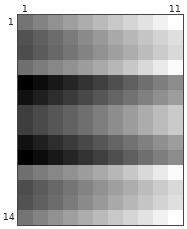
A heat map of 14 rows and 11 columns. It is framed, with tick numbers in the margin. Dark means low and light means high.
Mirror symmetry: top to bottom. Slope: up to the right. Grain: streaks across. Lone odd cells: none. Average level on the scale: 50%.
